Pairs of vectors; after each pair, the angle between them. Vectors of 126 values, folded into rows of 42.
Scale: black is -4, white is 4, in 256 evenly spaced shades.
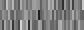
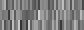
nearly opposite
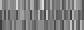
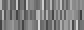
partly aligned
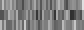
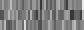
nearly parallel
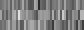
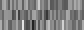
partly opposed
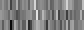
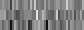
nearly parallel
